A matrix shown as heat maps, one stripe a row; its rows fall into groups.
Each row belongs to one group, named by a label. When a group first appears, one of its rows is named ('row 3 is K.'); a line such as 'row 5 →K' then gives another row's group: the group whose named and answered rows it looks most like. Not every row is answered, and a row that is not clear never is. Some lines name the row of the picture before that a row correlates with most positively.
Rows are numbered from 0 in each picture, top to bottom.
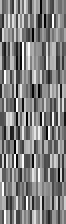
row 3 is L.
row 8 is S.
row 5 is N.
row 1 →S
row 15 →N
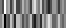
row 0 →N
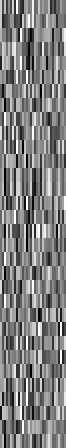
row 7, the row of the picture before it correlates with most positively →1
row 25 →L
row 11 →S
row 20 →L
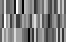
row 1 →N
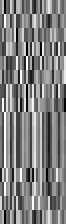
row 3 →S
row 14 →L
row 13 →N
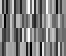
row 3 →S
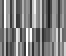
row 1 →N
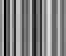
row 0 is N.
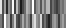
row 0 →L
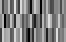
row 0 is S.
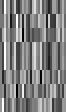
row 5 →S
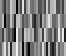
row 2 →L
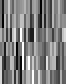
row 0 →S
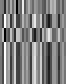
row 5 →N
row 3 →N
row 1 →N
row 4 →N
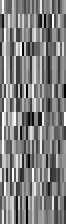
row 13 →N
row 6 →S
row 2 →N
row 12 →L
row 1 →S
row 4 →N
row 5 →N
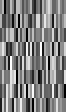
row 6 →S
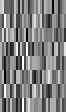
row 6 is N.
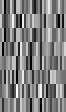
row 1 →L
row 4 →S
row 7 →S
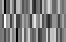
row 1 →N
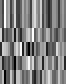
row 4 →L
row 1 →N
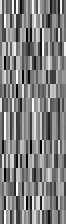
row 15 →N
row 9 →N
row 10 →S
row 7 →L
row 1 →N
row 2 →S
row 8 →N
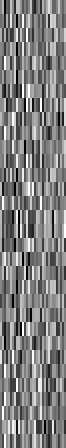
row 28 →N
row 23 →L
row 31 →N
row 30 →S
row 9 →N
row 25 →L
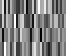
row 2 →S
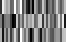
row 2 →S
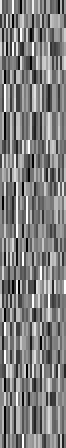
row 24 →S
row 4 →S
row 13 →L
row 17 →S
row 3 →L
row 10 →L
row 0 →L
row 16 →L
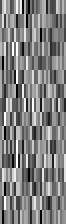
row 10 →L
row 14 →N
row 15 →S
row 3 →L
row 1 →S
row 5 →L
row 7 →S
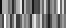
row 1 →N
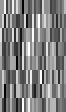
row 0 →L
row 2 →L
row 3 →L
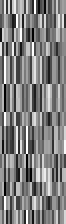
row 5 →N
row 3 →L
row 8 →N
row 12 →S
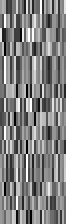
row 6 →S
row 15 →S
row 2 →L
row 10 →S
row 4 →N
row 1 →N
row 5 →N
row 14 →L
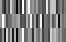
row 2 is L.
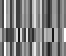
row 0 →N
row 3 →N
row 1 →N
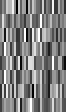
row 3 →N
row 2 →S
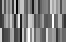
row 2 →L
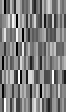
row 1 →S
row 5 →S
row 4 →S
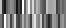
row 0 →L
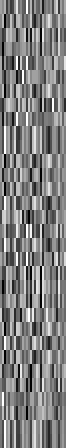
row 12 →S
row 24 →N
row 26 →S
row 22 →L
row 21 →S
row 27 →S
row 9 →N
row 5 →L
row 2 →S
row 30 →N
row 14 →N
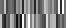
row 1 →L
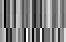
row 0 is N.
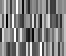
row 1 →L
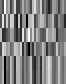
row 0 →N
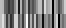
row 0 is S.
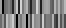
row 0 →S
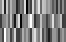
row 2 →N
